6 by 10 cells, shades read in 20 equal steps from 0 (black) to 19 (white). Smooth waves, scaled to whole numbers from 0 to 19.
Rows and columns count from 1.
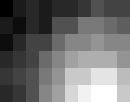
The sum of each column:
13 19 28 36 50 62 69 75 72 62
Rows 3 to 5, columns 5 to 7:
8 10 10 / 10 12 13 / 11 15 15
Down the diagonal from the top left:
0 1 5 8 11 16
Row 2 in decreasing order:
9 9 8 7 6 6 3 2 2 1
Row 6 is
3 4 6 10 12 16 18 19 19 15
